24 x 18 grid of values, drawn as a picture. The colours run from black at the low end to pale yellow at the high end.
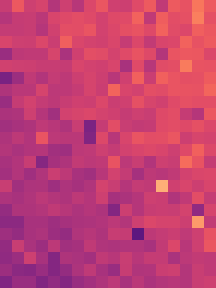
Grain: fine. Stripes: none. Mirror symmetry: none. Slope: up to the top right. Ninth with the lowest average: bottom left.
